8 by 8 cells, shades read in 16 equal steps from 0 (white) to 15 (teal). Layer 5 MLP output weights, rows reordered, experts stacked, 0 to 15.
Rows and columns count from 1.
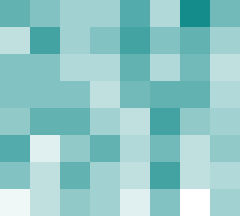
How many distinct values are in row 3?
5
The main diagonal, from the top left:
10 12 5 4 4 9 4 6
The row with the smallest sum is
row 8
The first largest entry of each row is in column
7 2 5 6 6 1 6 6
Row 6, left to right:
11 2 7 10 5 9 4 7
